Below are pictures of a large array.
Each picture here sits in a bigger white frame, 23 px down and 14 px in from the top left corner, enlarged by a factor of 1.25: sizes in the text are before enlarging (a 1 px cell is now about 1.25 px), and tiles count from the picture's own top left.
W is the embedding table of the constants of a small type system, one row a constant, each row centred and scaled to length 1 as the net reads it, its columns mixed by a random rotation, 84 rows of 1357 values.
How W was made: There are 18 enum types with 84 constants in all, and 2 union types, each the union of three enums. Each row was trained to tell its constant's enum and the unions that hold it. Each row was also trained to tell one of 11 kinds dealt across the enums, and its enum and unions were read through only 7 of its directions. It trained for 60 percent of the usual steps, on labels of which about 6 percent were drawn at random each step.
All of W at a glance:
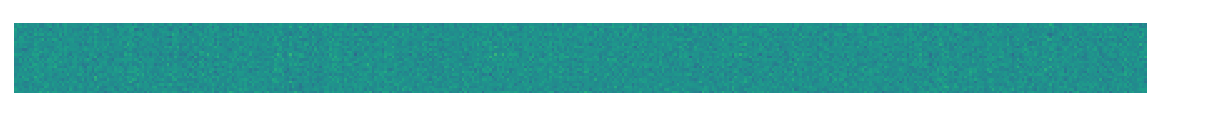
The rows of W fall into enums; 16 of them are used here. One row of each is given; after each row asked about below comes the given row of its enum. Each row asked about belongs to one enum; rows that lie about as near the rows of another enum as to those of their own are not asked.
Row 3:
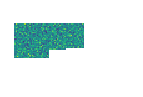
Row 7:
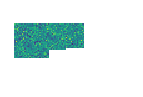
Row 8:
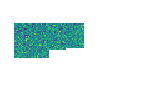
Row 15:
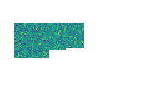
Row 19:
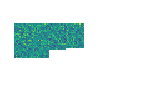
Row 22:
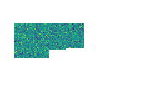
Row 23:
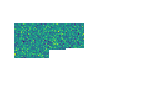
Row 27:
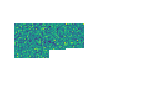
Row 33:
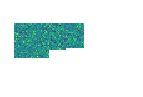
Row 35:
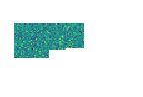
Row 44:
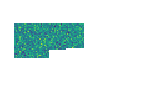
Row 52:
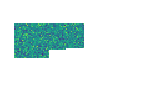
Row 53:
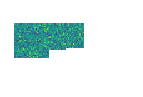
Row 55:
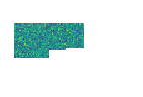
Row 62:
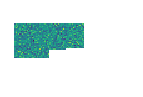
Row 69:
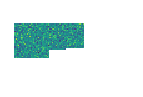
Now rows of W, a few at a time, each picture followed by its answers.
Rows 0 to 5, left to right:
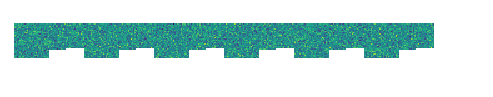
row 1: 23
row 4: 52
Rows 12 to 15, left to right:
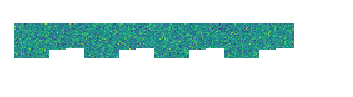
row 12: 35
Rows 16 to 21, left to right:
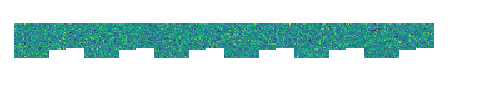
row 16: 7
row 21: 19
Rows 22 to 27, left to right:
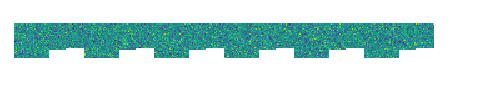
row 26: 53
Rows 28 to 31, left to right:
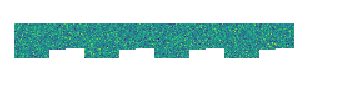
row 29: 35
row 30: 3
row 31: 27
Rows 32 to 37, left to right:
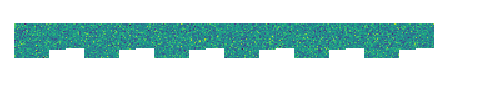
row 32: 35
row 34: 3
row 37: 22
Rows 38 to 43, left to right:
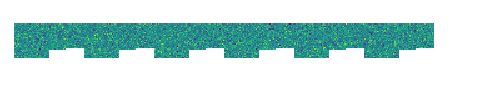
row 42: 27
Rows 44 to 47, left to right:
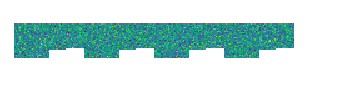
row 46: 27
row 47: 3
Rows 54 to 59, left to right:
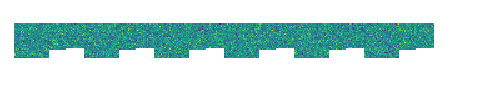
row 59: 23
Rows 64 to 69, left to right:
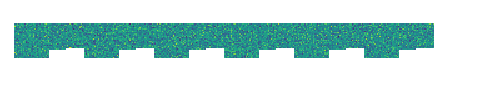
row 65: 15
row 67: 23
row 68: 22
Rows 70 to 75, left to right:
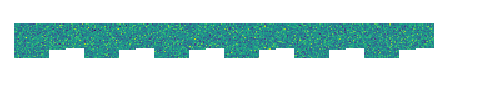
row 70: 3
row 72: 27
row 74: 62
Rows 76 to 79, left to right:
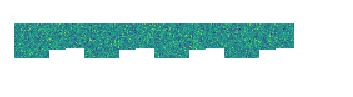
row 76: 23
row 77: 62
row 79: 19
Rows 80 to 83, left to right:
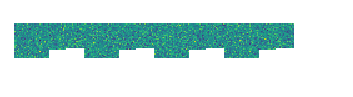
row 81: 35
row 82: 69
